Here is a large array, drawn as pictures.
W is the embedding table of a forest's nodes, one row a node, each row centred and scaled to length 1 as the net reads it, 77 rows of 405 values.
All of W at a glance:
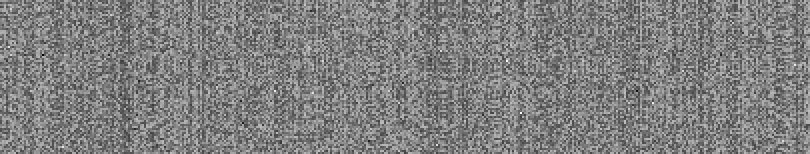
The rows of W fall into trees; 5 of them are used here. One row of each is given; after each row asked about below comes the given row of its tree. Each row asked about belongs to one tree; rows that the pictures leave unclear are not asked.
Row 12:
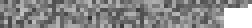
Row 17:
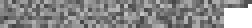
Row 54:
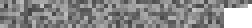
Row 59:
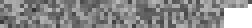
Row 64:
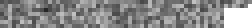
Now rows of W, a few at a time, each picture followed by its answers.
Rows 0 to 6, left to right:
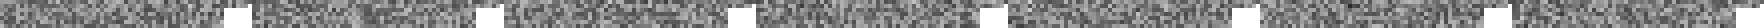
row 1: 64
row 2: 54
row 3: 12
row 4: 59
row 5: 59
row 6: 64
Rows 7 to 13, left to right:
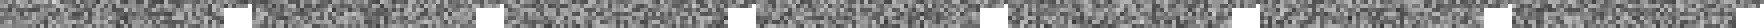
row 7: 54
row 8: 64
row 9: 17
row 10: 12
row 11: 59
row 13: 54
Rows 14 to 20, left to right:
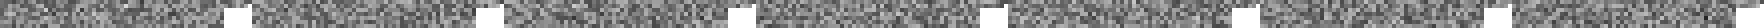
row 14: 64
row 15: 59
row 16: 59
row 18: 12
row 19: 59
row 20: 12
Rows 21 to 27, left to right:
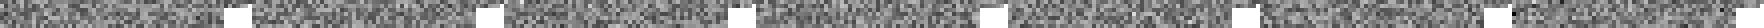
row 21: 54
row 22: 12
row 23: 59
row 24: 12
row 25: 17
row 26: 54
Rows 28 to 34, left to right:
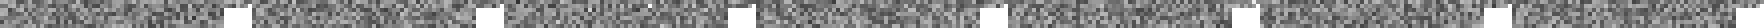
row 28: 59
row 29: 64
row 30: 17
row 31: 64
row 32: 64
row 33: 59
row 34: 64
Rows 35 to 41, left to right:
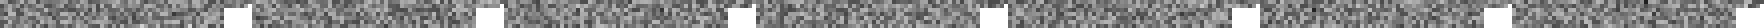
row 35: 64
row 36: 59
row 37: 17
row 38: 54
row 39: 64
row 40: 12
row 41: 17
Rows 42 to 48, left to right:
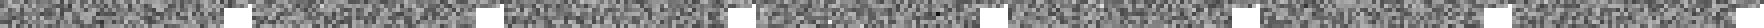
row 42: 59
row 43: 12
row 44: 12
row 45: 64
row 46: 64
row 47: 12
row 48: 12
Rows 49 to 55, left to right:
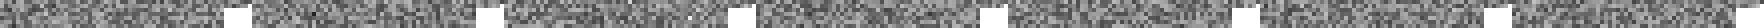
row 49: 54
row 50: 59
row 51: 12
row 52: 64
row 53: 59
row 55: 12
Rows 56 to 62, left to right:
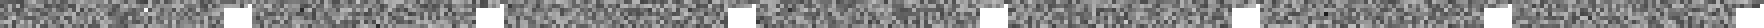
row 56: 64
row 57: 59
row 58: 54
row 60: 12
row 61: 12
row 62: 17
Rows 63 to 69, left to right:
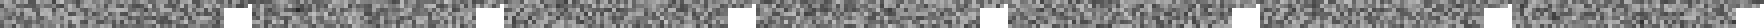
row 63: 17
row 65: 12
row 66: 64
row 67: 59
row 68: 12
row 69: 54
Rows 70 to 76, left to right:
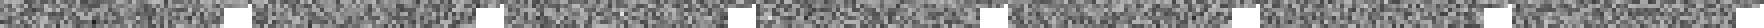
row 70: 59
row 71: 59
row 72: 17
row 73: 64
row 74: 59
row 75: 12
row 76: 54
